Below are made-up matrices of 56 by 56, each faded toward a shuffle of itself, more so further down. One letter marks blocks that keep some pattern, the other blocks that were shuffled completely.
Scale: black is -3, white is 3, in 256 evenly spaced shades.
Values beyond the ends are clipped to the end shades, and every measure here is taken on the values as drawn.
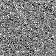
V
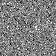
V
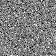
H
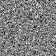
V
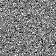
V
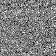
V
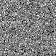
V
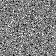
H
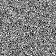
H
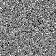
H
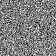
H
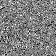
H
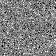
H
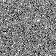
H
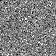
V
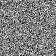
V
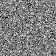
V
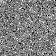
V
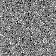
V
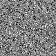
H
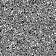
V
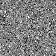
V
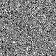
V
